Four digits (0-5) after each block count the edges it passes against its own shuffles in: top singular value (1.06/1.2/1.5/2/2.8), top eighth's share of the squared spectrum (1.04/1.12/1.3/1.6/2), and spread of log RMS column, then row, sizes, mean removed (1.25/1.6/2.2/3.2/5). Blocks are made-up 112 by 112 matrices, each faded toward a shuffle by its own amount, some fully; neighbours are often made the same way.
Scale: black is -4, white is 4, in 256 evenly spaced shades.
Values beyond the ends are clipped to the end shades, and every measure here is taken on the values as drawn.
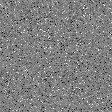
2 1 0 0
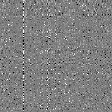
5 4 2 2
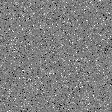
1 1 0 0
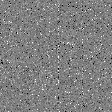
3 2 1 1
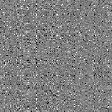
4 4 3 2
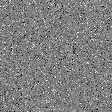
0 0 0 0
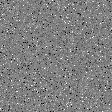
0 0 0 0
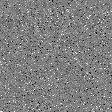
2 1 0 0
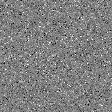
3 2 0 1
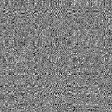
5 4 3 3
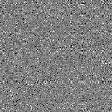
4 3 2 2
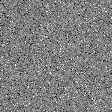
2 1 0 0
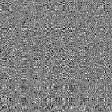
5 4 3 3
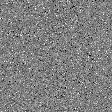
0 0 1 0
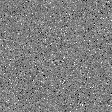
0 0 0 0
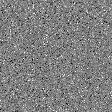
2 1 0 0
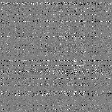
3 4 3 4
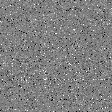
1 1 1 1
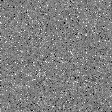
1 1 1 0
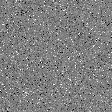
0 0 0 0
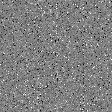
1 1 1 0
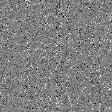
1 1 2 0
